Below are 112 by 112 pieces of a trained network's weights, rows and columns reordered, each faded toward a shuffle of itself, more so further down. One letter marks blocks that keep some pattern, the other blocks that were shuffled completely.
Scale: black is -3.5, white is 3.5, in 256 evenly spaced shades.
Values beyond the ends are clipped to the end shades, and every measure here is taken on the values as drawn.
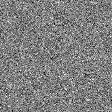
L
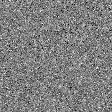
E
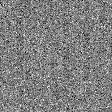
L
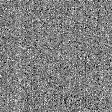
L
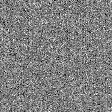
L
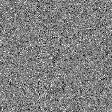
L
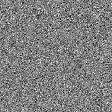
L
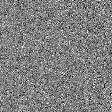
L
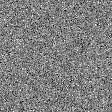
E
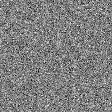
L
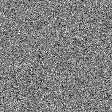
E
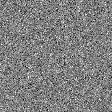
L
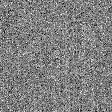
L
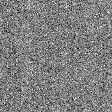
L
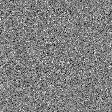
L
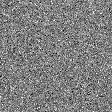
E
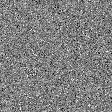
E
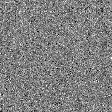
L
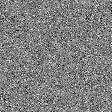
L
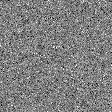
E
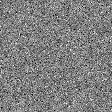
E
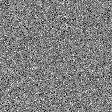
L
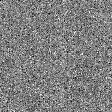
L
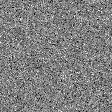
E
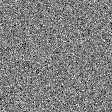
E
